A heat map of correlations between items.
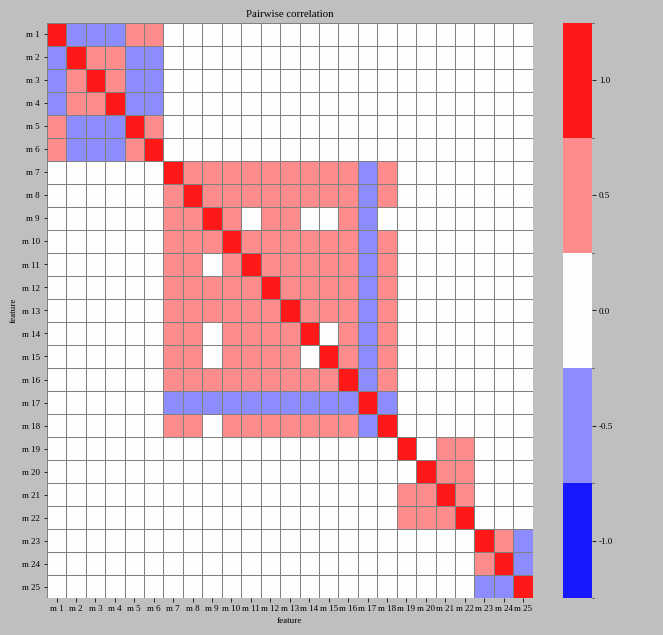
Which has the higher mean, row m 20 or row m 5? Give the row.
m 20
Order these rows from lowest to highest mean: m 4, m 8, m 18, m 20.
m 4, m 20, m 18, m 8
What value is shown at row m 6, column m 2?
-0.5
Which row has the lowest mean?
m 17
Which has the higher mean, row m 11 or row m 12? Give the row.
m 12
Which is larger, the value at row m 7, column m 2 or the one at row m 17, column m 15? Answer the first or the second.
the first
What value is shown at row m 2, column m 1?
-0.5
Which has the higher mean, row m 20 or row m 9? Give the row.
m 9
